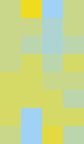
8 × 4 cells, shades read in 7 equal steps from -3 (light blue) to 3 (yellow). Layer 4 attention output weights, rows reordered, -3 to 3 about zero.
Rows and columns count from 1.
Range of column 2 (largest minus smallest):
6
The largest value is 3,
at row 1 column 2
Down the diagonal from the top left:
0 0 -2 1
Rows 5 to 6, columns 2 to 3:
1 0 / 1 1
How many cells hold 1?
10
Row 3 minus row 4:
0 -2 -1 -2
